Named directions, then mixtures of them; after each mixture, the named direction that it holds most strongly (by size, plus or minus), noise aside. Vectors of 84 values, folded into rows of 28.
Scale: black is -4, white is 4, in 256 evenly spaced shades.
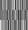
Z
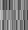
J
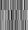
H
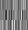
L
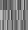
J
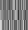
Z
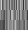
H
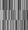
J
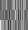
Z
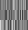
L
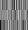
Z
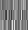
L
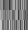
J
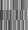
J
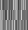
L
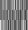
Z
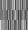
Z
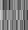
J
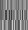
L
